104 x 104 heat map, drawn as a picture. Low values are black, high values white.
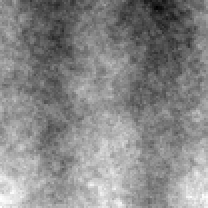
Lone odd cells: none. Histogram: bell-shaped. Stripes: upright, repeating 2 times. Ninth with the lowest average: top right. Slope: up to the bottom.
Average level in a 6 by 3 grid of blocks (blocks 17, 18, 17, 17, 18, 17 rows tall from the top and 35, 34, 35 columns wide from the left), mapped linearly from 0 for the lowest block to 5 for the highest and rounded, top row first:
1 1 0 / 1 2 1 / 2 3 2 / 3 3 2 / 3 5 3 / 5 5 4
